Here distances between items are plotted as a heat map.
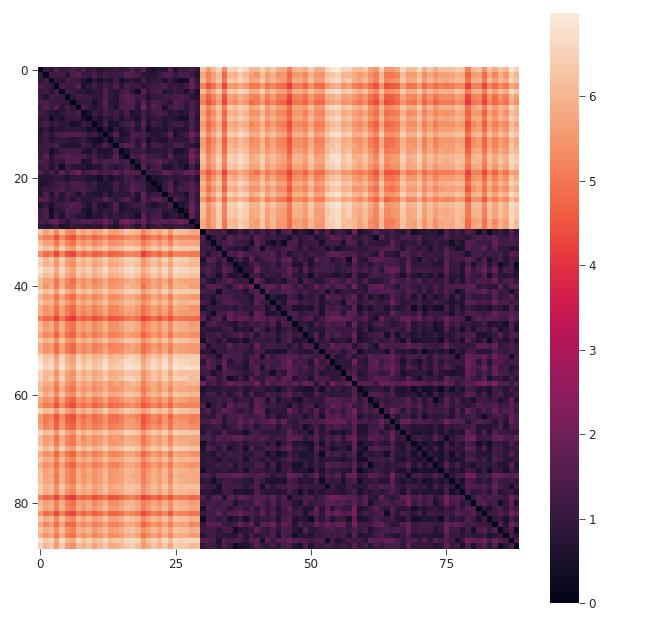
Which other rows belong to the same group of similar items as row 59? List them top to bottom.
30, 31, 32, 33, 34, 35, 36, 37, 38, 39, 40, 41, 42, 43, 44, 45, 46, 47, 48, 49, 50, 51, 52, 53, 54, 55, 56, 57, 58, 60, 61, 62, 63, 64, 65, 66, 67, 68, 69, 70, 71, 72, 73, 74, 75, 76, 77, 78, 79, 80, 81, 82, 83, 84, 85, 86, 87, 88
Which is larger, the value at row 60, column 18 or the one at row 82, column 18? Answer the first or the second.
the first
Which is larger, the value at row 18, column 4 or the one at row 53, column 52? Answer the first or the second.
the second
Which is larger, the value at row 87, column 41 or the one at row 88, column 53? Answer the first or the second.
the second
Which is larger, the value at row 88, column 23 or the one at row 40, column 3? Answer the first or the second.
the first
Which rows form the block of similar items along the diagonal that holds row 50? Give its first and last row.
30 to 88
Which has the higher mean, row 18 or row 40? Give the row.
18
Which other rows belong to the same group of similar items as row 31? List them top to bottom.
30, 32, 33, 34, 35, 36, 37, 38, 39, 40, 41, 42, 43, 44, 45, 46, 47, 48, 49, 50, 51, 52, 53, 54, 55, 56, 57, 58, 59, 60, 61, 62, 63, 64, 65, 66, 67, 68, 69, 70, 71, 72, 73, 74, 75, 76, 77, 78, 79, 80, 81, 82, 83, 84, 85, 86, 87, 88
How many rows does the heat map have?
89
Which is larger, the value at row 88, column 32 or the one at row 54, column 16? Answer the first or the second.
the second
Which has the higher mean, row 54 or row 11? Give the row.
11
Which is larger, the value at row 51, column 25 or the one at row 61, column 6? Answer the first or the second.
the first
